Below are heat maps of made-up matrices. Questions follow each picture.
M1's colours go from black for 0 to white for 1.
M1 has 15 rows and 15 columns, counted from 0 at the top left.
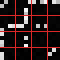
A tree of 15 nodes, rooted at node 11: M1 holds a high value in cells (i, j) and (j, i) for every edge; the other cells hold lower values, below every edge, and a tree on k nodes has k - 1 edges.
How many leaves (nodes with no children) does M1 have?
11
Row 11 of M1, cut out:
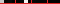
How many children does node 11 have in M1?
2
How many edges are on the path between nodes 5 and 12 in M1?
5
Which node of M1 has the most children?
0
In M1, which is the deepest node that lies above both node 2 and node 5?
6
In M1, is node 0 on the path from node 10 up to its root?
yes
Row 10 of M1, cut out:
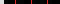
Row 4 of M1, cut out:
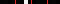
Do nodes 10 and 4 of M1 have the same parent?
no
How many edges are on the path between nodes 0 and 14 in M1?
1
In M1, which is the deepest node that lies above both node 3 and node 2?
6
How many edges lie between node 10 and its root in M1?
2
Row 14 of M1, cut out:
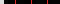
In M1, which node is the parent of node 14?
0
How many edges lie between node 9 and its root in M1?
2
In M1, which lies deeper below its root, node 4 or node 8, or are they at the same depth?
the same depth
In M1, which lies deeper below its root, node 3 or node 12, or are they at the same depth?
node 12
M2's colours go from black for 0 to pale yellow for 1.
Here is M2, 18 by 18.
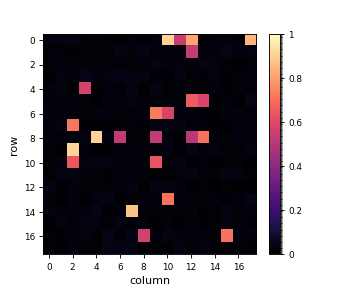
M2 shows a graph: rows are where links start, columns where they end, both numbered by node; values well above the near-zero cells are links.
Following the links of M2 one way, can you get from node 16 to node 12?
yes
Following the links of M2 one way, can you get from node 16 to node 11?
no
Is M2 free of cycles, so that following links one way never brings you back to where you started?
yes
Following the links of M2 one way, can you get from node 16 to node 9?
yes
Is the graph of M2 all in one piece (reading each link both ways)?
yes
